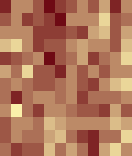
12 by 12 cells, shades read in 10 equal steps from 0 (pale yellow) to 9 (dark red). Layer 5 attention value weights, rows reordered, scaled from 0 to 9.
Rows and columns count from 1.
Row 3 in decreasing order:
7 7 7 7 6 6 4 4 4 3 3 2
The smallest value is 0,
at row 9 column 2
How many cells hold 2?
8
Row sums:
69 63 60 49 62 57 55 61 57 45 56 55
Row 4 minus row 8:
-3 -7 -1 3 2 1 0 -4 -1 -1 1 -2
